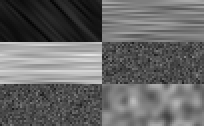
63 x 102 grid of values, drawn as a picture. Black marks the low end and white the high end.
It is made of 3 by 2 panels. Panel 1,1: very low, slanting down to the right, faint in contrast. Panel 1,2: middling, streaked across. Panel 2,1: high, streaked across. Panel 2,2: low, fine-grained. Panel 3,1: low, fine-grained. Panel 3,2: middling, blotchy.
